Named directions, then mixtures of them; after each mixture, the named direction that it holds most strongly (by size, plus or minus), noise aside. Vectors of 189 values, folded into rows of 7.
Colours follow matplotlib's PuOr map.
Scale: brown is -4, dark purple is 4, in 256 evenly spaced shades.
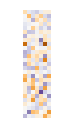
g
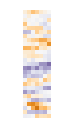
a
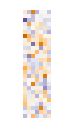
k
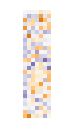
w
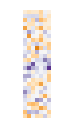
w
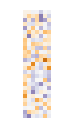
w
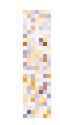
g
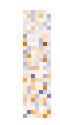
g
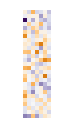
k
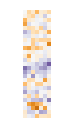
a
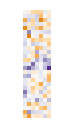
w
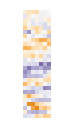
a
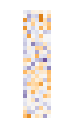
w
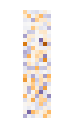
g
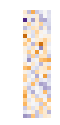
k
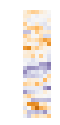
a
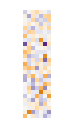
g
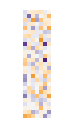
g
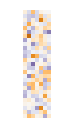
w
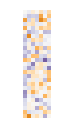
w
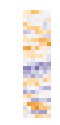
a
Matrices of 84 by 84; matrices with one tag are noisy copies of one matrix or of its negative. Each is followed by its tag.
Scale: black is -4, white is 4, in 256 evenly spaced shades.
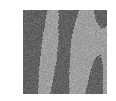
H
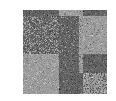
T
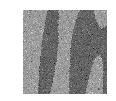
H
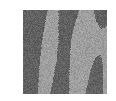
H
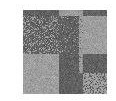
T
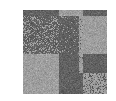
T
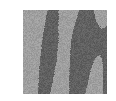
H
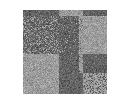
T
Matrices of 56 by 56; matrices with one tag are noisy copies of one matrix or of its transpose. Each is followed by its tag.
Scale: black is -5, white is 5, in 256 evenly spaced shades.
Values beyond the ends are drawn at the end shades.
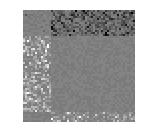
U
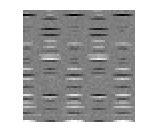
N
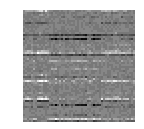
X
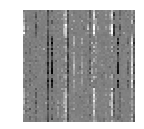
X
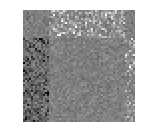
U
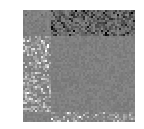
U
